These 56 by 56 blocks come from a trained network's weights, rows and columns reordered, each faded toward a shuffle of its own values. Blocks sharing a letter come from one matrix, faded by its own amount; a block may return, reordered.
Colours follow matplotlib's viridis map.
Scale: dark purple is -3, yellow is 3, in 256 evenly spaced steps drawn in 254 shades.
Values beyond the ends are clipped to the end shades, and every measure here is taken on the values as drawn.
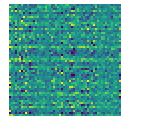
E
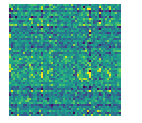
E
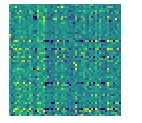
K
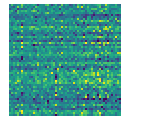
E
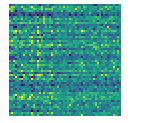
E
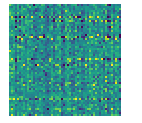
K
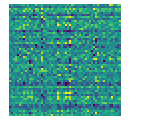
E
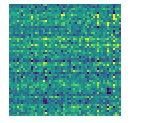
E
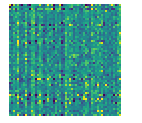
K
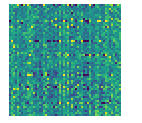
K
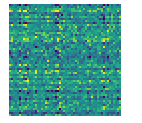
E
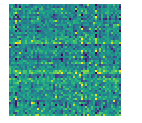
E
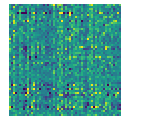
K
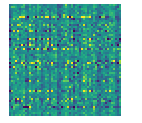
K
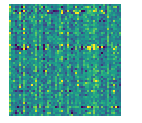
K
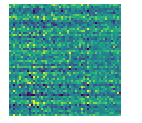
E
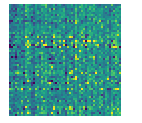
K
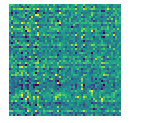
E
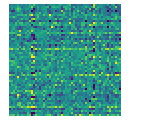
E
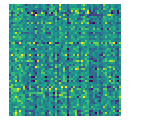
K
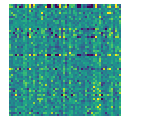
K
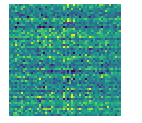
E
